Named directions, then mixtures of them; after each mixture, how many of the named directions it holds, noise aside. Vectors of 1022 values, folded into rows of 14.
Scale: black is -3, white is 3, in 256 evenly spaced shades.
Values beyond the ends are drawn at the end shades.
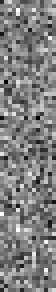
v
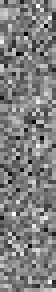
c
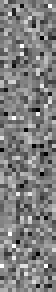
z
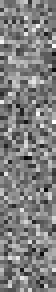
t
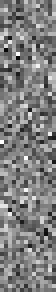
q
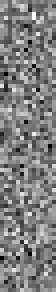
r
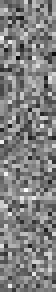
two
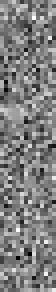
three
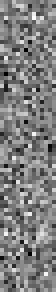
one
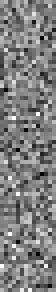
three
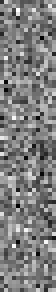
two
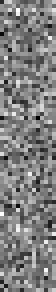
one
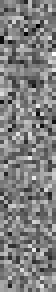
two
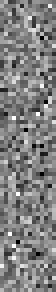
two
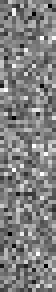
two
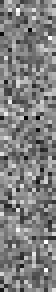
one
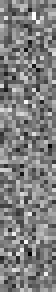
one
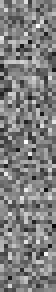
three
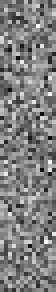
three
